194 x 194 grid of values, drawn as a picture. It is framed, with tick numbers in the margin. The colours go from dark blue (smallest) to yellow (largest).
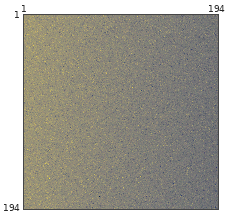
Grain: fine. Stripes: none. Slope: up to the left. Histogram: bell-shaped.
